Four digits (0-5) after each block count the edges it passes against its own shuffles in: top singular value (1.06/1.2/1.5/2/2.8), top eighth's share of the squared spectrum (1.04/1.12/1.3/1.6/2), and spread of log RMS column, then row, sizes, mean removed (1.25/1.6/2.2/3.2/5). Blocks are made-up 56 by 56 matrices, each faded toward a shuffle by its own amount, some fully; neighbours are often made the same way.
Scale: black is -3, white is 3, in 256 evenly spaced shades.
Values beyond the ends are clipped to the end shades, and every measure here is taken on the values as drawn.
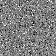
0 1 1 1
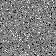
0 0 0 0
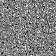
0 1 1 0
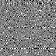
3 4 1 3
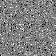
2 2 0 1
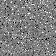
0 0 0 0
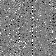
2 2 2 0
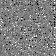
2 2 1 0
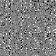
3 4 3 1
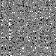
3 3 2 1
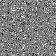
2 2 1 0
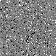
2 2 1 0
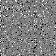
3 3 2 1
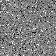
2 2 0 0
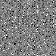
3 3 2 0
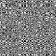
4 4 2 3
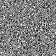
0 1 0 0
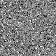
1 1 0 0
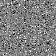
2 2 1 0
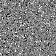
1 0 0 0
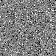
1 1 0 0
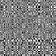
4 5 3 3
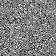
0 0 0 0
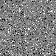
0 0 0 1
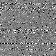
2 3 0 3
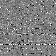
2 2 0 2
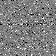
2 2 0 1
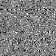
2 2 0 3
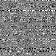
3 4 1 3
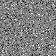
1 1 0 1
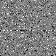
2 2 0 1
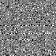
3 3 0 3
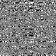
3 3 0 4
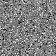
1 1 0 0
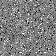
0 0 0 0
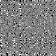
3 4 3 3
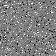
0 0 0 0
